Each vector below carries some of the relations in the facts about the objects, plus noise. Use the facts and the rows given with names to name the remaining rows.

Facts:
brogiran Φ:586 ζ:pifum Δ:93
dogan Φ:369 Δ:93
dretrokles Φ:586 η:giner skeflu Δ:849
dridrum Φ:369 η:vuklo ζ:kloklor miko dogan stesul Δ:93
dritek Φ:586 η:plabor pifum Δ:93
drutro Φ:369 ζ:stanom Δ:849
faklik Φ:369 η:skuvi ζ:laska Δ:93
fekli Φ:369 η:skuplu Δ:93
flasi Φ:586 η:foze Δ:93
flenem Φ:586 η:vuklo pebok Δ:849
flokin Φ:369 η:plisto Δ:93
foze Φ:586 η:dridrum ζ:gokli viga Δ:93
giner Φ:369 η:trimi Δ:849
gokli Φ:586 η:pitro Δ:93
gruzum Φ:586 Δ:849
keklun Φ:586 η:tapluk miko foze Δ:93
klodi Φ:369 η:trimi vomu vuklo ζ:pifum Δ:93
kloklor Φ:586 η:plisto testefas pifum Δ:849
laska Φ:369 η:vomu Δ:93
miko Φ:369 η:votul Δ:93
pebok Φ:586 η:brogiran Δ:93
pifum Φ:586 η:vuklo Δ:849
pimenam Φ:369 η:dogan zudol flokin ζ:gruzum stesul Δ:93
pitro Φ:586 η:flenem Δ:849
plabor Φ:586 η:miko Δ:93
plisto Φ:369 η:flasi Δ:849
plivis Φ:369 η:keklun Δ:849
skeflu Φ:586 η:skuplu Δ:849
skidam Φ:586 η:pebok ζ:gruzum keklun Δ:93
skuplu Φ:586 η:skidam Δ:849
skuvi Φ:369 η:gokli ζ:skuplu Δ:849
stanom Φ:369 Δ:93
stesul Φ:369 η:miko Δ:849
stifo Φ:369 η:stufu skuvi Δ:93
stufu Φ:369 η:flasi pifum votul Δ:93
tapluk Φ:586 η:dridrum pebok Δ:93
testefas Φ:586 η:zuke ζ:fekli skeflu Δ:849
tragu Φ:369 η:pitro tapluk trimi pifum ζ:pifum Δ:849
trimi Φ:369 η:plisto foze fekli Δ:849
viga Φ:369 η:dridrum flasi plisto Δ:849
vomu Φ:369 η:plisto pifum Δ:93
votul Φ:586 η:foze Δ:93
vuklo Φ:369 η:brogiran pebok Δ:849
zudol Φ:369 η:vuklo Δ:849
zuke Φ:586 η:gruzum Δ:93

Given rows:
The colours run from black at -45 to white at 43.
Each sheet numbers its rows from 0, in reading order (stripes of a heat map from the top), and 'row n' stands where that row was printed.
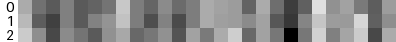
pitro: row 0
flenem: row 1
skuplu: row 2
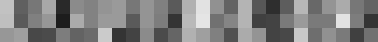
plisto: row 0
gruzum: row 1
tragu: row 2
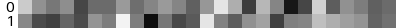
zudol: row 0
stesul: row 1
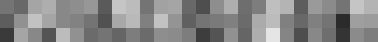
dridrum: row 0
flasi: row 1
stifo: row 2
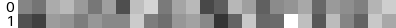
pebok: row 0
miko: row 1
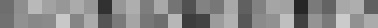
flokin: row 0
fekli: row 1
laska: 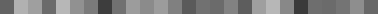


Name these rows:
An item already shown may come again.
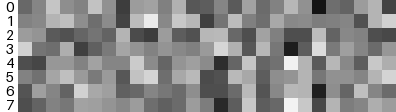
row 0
zuke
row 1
brogiran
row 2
viga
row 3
vuklo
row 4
miko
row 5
pebok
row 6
klodi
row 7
keklun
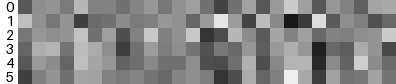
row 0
gokli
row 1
zudol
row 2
skidam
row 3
pimenam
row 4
klodi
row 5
stufu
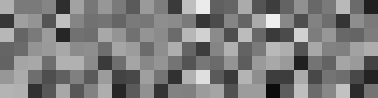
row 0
testefas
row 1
stifo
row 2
pifum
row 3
tapluk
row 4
pimenam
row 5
kloklor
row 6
dretrokles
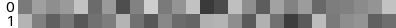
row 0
skidam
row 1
drutro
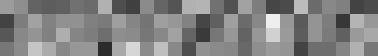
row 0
viga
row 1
plabor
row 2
gokli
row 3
dogan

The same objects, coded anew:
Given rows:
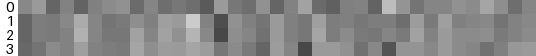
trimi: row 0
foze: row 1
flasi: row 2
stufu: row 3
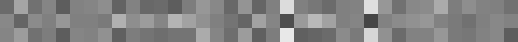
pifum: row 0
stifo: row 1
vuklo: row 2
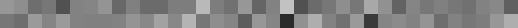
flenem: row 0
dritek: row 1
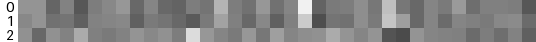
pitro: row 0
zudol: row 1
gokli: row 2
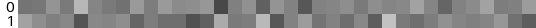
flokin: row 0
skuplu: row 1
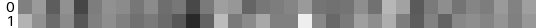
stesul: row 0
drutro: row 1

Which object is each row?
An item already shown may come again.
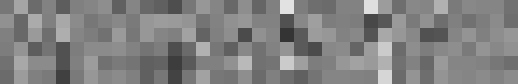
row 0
pifum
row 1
skidam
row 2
pimenam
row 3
viga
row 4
gruzum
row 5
kloklor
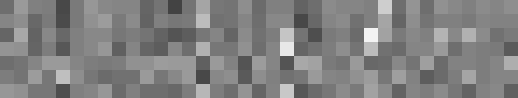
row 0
kloklor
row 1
tragu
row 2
plisto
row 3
pitro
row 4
plabor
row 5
dogan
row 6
flenem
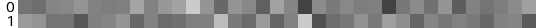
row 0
keklun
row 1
flenem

